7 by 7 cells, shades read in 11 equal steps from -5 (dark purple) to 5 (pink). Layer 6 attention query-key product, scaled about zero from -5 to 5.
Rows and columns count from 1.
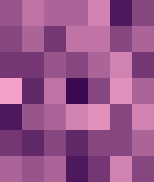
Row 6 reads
-2 -3 -1 -3 -1 -1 1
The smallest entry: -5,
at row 4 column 4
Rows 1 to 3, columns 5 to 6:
3 -4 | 2 -1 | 1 3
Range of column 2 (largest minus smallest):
5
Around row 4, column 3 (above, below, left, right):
0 1 -3 -5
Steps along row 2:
up down up same down up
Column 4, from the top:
1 2 -1 -5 3 -3 -4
